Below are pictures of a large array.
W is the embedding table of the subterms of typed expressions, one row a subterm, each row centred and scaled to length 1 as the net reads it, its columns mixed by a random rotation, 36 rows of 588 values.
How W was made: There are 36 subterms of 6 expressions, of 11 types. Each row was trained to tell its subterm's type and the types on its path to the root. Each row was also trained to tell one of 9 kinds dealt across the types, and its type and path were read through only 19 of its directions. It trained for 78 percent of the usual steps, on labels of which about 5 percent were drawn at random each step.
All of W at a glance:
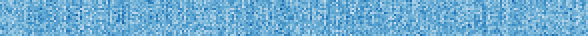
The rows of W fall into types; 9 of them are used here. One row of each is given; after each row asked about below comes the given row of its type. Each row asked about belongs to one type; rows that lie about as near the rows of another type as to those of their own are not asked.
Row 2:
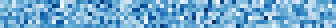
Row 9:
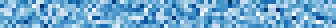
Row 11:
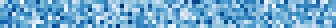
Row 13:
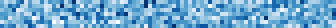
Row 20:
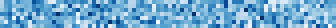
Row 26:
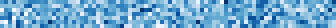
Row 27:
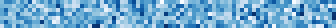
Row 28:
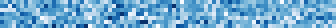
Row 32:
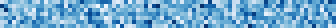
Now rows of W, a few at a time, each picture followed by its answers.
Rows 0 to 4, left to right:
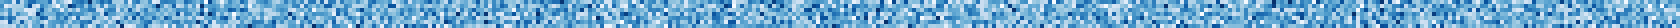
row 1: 20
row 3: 32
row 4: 20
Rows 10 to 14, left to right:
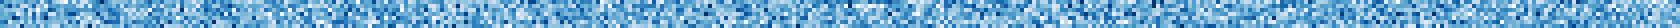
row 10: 2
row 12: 13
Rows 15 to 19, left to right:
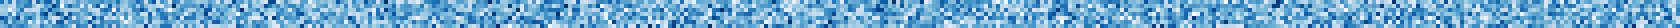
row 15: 2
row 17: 2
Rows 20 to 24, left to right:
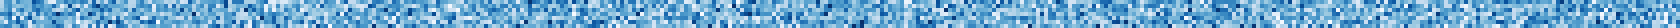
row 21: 28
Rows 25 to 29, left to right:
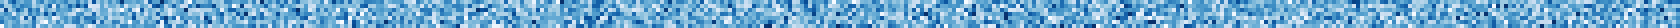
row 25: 32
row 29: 27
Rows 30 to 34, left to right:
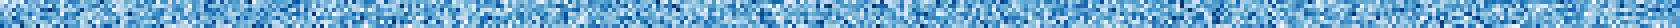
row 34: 13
